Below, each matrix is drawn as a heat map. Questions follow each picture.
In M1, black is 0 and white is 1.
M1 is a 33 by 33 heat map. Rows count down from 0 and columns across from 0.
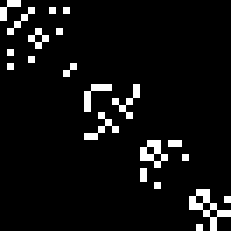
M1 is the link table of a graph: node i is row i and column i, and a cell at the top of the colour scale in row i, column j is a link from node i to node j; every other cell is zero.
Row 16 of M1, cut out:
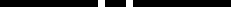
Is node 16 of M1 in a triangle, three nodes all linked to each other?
yes
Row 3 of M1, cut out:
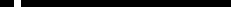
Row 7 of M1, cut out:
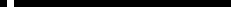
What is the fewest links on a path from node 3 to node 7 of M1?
4
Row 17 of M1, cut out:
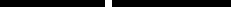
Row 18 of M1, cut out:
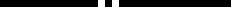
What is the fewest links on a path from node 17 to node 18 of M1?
4
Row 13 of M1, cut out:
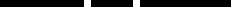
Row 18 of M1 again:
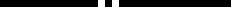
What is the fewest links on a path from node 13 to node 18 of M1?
3
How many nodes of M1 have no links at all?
1
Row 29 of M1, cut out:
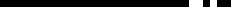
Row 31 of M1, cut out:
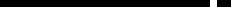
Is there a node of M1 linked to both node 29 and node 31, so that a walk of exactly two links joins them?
yes
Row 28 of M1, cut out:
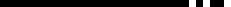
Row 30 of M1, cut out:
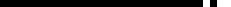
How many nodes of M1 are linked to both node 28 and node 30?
2
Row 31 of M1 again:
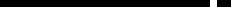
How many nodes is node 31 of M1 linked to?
1
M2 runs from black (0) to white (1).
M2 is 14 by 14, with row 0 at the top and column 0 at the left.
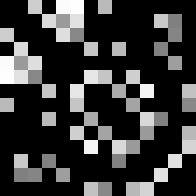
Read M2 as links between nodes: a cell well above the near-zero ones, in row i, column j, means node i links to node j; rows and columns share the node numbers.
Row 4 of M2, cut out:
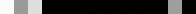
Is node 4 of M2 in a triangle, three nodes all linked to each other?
yes
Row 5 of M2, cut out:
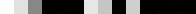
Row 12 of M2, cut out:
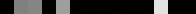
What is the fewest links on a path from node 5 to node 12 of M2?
2
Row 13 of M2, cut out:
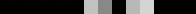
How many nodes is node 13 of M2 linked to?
4
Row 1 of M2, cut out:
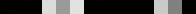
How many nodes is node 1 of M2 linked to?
5
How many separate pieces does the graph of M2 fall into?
1
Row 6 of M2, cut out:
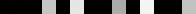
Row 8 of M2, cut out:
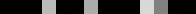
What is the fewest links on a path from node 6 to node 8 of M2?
1
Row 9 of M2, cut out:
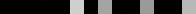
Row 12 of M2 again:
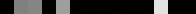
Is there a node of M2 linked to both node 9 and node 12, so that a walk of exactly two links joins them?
no
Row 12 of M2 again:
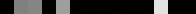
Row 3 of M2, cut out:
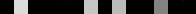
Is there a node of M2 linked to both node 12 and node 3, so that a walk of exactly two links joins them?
yes
